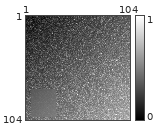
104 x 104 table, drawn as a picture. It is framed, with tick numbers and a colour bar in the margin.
Calmest part: bottom left. Slope: up to the bottom right. Odd rows or columns: none. Ninth with the lowest average: top left. Odd patch: calmer, in the bottom left. Average level on the scale: 40%.
